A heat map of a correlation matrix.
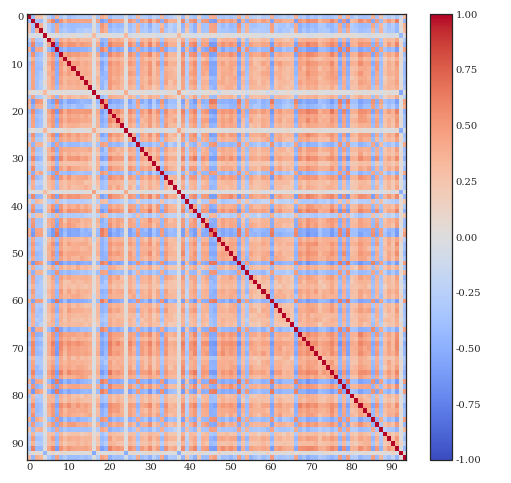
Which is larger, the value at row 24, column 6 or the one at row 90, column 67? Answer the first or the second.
the second
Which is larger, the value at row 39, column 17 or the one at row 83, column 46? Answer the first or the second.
the first
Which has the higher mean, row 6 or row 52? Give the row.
6
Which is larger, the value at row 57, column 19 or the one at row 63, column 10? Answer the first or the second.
the second
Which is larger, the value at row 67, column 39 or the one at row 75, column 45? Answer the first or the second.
the first
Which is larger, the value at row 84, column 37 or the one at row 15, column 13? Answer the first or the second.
the second
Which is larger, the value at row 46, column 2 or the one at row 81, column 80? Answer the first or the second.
the first
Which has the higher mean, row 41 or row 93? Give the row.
41
